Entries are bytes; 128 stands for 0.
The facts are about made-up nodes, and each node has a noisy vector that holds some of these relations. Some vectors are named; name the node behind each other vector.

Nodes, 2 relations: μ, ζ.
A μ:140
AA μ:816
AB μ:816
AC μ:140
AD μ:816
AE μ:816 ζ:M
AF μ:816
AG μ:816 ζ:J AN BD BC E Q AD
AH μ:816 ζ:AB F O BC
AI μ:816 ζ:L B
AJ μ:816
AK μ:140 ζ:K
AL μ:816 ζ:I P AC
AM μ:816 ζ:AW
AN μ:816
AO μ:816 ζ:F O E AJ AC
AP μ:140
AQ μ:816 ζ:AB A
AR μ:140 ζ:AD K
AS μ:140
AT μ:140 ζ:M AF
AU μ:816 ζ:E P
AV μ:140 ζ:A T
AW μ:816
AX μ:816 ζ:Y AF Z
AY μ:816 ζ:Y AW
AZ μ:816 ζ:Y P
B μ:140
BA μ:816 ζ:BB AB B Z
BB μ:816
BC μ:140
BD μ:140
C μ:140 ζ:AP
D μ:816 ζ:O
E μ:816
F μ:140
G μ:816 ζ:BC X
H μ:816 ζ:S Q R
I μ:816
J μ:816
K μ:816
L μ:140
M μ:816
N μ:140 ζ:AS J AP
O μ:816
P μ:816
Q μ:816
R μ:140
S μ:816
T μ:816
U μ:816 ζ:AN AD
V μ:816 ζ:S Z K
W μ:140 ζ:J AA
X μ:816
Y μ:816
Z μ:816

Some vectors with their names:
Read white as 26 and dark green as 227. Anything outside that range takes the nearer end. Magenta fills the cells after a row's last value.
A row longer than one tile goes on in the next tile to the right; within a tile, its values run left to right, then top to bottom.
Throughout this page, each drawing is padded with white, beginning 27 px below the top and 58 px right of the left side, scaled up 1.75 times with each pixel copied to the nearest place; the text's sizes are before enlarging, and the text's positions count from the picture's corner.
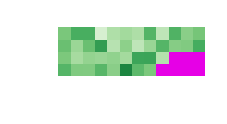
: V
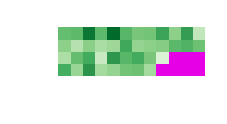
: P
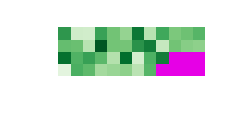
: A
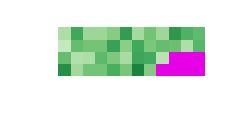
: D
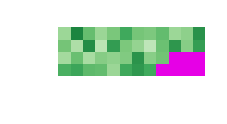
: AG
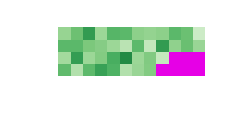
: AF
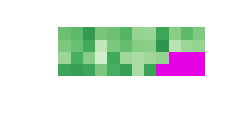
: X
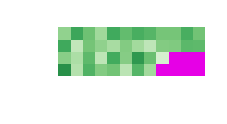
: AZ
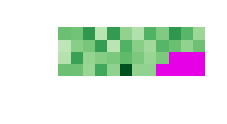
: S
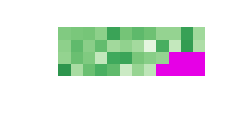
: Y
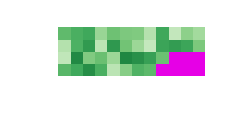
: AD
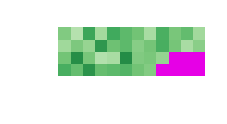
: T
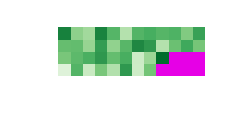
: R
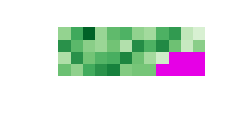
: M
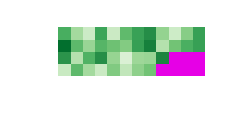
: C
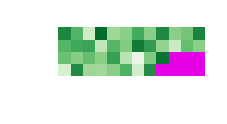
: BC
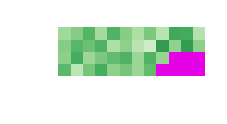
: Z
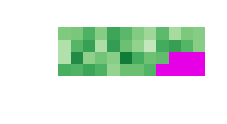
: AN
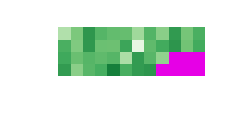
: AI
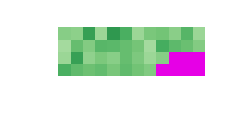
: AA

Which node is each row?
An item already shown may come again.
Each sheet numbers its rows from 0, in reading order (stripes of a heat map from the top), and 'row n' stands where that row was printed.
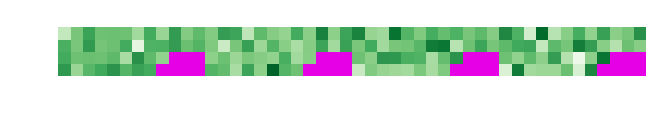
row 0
AI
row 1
H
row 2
AC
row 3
BC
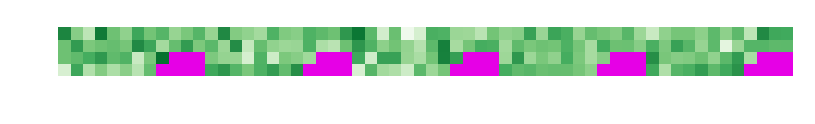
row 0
BD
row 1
G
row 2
AK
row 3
AA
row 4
BA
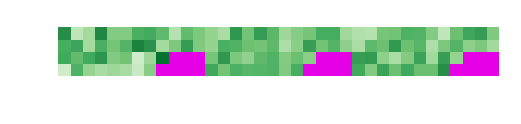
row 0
AS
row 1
BB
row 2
AB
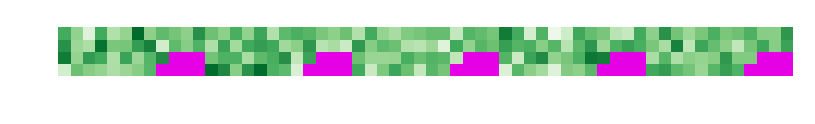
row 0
AV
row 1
AW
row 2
AX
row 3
AR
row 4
AG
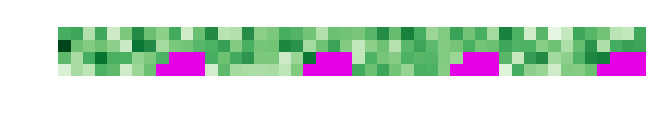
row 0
AT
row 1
AS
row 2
E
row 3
AR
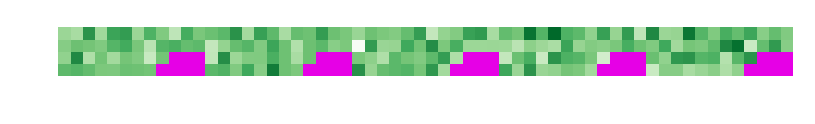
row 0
J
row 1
Q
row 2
O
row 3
P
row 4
AC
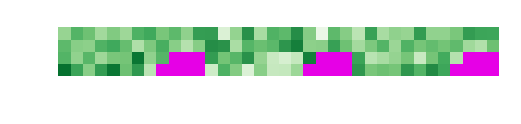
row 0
AM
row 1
AP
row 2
AH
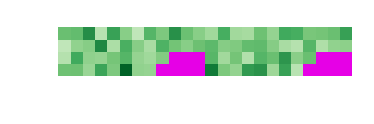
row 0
S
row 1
AY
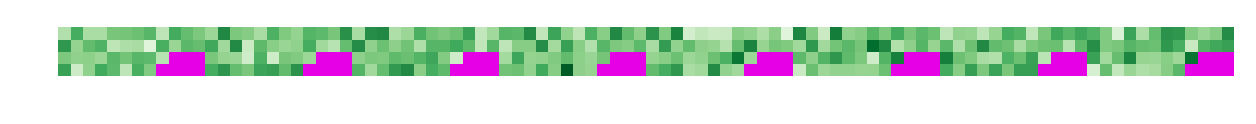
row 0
AX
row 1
G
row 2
AE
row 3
S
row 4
K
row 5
F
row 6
AQ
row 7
W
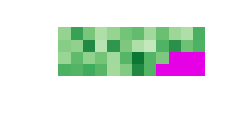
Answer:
U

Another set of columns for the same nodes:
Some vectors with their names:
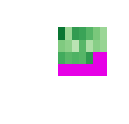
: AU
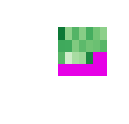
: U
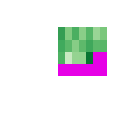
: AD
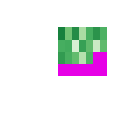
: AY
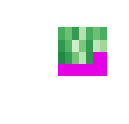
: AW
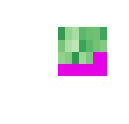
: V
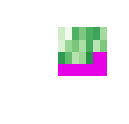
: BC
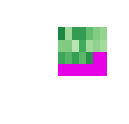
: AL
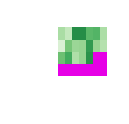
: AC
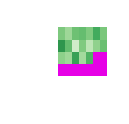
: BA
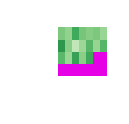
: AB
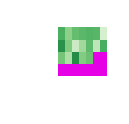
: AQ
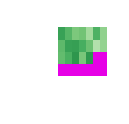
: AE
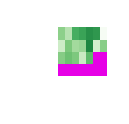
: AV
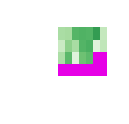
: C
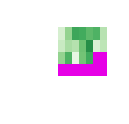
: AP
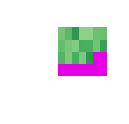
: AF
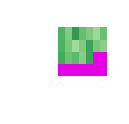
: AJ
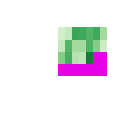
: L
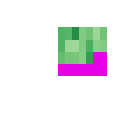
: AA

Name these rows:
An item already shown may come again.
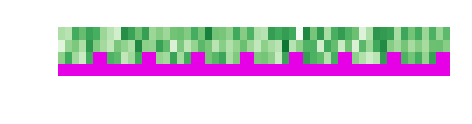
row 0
R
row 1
F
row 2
BA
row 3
H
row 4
A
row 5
AY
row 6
AR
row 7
Q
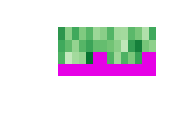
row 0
AD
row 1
K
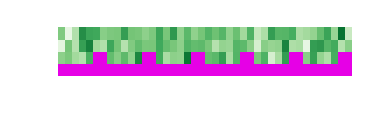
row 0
AK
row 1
BB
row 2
AN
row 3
S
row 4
AS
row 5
AT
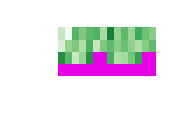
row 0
BC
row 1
AG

